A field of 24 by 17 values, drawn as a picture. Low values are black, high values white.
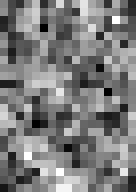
Average level on the scale: 50%. Histogram: bell-shaped. Mirror symmetry: none. Stripes: none. Slope: none. Ninth with the highest average: bottom middle.
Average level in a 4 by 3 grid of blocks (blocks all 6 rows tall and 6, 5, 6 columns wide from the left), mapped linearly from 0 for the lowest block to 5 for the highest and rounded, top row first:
021
211
101
151
